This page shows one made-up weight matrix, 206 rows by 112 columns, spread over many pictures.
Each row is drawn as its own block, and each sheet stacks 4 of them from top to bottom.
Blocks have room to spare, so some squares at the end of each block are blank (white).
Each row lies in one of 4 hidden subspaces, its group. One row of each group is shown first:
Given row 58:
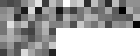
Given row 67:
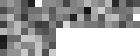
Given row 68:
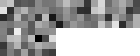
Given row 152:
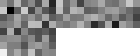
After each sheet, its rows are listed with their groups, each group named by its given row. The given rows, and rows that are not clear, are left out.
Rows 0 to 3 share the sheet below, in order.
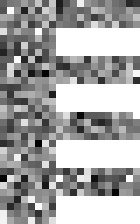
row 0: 152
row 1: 58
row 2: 152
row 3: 68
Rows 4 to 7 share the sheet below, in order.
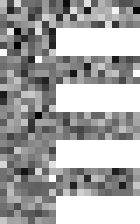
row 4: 152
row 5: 67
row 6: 58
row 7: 67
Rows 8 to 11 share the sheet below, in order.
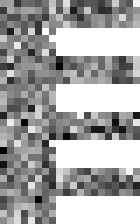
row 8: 152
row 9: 68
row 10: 152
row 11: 152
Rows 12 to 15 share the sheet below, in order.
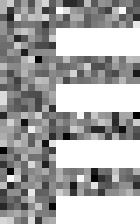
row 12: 58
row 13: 67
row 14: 152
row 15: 68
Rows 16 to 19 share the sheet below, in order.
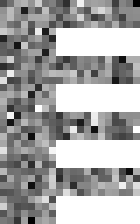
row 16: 152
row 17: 68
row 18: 68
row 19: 152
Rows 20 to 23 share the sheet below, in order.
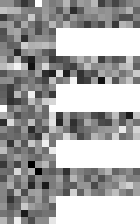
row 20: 58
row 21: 58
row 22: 152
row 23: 58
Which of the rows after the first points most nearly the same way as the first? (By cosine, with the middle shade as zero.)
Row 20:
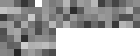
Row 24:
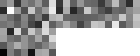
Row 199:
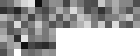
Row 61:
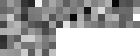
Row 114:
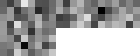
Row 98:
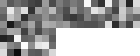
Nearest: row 98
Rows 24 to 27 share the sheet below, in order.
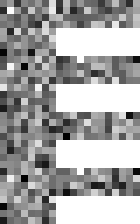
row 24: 152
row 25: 152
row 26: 68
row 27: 152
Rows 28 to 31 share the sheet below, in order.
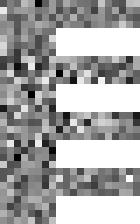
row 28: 67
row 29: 58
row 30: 152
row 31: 68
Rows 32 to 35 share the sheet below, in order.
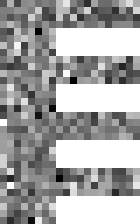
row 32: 152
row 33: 58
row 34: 67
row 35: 68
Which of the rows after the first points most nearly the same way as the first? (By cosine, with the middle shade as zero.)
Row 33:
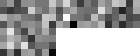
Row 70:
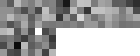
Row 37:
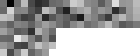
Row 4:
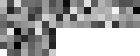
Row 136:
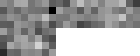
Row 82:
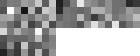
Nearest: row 82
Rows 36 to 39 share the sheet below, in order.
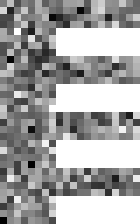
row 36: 68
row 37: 58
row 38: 152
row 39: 152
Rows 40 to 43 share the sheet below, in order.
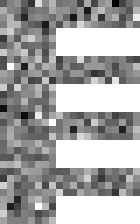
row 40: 67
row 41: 152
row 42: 67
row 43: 68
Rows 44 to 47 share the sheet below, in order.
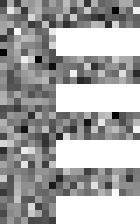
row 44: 152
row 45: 67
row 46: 67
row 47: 68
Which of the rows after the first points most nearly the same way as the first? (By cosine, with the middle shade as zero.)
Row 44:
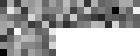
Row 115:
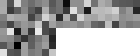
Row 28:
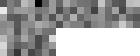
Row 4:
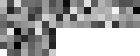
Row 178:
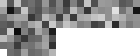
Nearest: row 28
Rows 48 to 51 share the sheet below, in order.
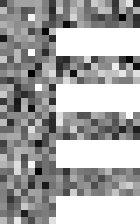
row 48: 152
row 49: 152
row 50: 152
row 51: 58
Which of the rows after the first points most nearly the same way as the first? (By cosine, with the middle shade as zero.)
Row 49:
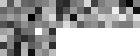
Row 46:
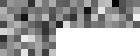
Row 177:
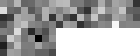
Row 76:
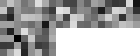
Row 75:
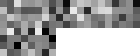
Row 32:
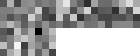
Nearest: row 75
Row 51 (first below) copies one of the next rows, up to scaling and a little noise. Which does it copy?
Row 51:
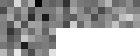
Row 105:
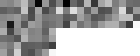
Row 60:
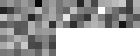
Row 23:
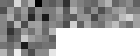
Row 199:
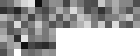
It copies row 23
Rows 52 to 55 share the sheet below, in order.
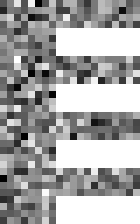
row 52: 58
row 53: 58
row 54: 68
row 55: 67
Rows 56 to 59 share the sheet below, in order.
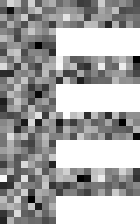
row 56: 58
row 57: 68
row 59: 68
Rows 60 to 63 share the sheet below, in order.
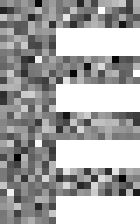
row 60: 58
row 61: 67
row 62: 152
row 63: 58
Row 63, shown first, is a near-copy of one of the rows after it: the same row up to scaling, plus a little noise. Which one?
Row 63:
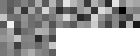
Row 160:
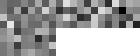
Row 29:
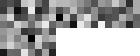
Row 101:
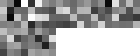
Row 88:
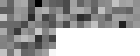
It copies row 160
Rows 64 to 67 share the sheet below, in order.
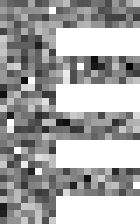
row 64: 67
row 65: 68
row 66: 58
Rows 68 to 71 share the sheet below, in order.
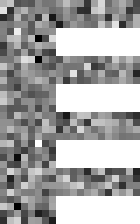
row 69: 67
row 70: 152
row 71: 58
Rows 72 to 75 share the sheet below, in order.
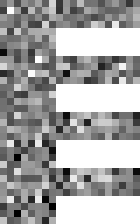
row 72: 152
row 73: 58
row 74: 152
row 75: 152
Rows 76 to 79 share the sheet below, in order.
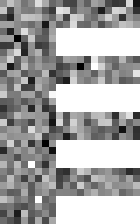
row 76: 58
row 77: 68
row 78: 152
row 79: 152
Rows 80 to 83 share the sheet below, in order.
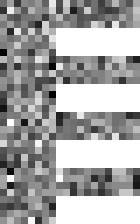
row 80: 152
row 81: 67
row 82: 152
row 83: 68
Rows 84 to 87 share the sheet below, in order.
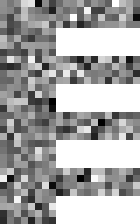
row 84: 67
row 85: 58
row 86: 58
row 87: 68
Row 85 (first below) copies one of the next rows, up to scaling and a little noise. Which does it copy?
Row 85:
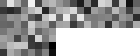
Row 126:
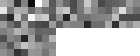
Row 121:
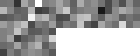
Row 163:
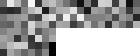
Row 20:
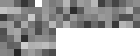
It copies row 163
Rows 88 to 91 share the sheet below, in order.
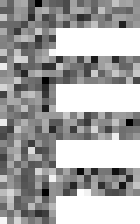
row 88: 58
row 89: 67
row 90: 68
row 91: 67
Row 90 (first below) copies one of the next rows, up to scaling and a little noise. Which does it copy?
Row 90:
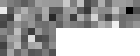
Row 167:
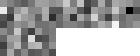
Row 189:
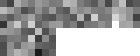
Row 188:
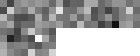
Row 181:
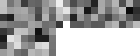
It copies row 167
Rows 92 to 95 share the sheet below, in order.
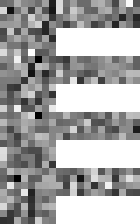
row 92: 152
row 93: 58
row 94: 67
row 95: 68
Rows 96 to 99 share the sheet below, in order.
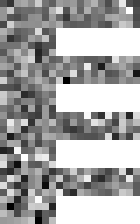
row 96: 68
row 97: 67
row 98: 58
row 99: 68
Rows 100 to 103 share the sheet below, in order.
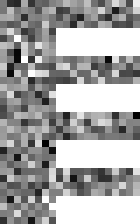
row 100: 58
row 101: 58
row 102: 152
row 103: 152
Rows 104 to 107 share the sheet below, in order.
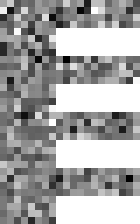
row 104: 68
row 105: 58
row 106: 67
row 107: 68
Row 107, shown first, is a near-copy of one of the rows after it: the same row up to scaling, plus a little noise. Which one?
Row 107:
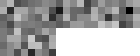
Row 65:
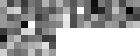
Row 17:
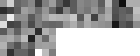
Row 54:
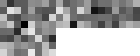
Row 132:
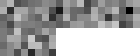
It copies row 132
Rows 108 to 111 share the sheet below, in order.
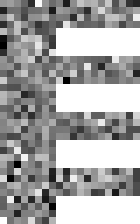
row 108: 67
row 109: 67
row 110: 58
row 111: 152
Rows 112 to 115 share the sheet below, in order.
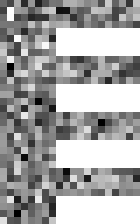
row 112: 58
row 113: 58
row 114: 58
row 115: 152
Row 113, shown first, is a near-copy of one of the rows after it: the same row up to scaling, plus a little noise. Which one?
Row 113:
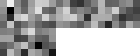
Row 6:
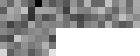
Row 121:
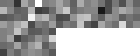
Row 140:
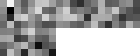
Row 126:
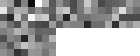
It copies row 140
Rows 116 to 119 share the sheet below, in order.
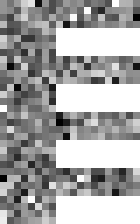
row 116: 67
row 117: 152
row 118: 68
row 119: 68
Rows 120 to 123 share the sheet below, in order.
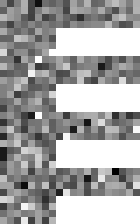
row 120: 58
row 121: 58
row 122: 67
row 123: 67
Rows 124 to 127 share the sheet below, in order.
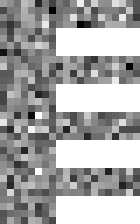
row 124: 67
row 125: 68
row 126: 58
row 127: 58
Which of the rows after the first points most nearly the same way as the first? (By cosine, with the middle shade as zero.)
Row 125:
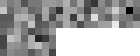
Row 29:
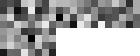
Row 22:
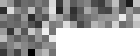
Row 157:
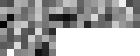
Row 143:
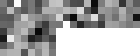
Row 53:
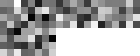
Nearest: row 143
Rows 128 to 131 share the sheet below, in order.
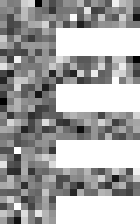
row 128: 67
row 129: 68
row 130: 58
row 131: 58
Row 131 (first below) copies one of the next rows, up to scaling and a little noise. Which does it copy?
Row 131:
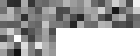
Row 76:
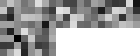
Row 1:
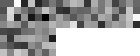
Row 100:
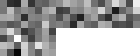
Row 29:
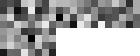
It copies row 100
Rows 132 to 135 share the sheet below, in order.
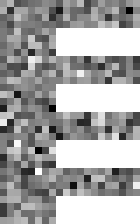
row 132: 68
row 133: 58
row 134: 68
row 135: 67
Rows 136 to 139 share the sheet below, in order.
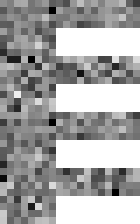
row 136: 67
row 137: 58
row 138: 67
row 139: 68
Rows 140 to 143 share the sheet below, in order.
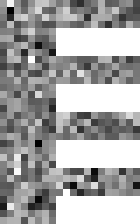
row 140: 58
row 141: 58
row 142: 152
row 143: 68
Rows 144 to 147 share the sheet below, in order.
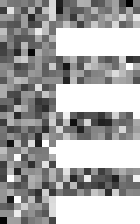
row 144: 152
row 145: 68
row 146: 152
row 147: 152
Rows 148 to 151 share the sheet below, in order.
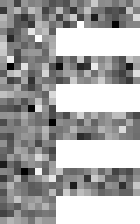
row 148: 68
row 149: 68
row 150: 67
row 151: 67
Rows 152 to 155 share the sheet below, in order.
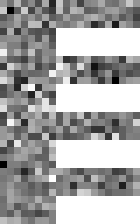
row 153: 68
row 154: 152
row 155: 67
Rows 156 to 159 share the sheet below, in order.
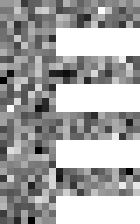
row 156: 58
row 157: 68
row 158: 68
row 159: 152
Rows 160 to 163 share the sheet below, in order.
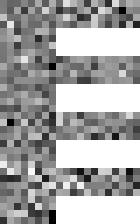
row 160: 58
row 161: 67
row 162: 152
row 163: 58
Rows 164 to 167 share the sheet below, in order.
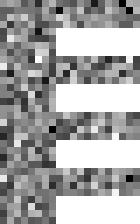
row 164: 68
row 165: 58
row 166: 68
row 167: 68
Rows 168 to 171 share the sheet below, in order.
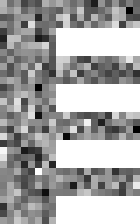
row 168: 68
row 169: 152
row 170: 67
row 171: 67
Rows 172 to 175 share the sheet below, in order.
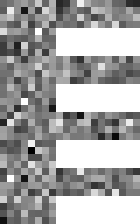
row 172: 152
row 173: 58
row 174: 68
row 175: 152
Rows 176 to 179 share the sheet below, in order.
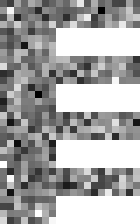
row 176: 58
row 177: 68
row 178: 152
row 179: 58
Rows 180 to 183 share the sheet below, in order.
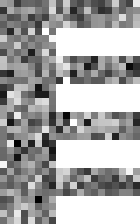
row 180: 152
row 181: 68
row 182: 152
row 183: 152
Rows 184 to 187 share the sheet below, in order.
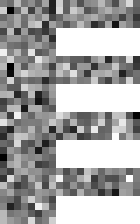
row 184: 152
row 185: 58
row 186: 68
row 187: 68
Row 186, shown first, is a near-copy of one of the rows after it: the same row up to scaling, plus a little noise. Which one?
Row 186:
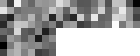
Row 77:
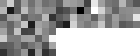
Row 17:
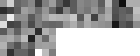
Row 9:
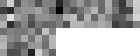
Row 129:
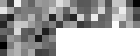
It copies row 129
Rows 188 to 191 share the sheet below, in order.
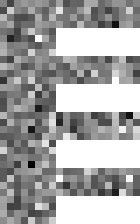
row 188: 68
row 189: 68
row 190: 152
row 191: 68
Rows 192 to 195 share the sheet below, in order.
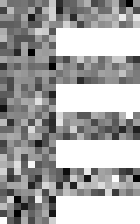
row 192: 152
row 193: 67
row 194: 152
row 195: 152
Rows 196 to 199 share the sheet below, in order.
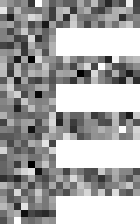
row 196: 58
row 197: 58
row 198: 152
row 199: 58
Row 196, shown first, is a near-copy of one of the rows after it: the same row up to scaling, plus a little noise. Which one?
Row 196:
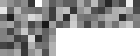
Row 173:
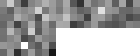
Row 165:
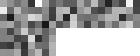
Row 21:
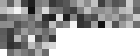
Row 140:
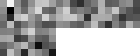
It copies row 165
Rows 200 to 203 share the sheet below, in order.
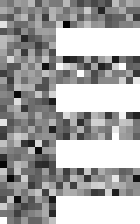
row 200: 67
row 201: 58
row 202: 68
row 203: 152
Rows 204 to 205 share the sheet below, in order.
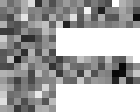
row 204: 67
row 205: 68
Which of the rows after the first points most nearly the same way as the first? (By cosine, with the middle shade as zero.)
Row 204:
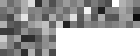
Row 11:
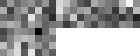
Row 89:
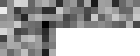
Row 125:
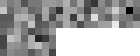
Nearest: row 11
